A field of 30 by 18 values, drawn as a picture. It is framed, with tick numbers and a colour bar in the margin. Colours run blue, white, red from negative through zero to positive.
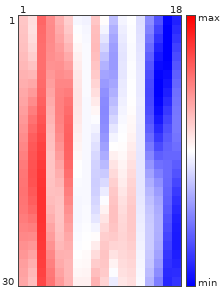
Slope: up to the left. Calmest part: bottom middle. Average level on the scale: 50%. Ninth with the lowest average: top right. Grain: streaks running down.
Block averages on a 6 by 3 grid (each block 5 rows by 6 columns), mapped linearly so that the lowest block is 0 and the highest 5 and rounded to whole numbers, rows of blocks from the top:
420 / 520 / 520 / 521 / 531 / 531
